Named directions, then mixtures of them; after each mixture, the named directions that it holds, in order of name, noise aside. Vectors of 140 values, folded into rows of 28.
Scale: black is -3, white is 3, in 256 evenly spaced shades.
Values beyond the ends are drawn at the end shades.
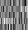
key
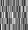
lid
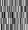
lid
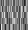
lid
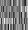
key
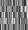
key, lid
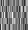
lid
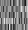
key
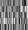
key, lid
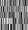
key, lid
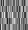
lid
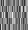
lid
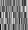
key, lid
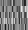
key, lid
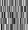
lid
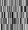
lid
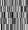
lid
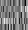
key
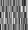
key, lid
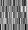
key, lid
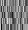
key, lid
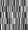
lid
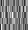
lid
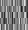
key, lid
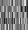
key, lid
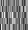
lid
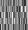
key, lid
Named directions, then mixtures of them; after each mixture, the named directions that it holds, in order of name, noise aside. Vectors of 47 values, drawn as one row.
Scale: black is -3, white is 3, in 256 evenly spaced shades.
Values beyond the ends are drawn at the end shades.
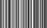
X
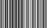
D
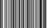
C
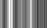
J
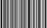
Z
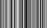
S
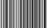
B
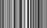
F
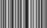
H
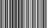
D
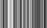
B, F, J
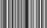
H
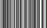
C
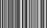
B, F, Z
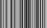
S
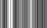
J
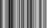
C, J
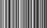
X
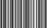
H, Z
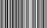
D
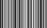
B, C, F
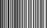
B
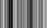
J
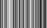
C, J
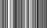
D, F, J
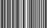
S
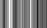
J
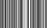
D, F
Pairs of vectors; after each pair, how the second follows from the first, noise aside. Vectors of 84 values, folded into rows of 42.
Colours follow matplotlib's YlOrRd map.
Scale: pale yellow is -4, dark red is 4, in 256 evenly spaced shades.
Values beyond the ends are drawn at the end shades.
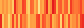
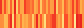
shuffled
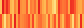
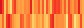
shuffled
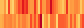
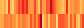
copied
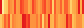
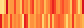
sign-scrambled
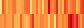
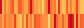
sign-scrambled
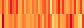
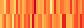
shuffled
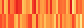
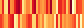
scaled up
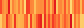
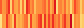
copied
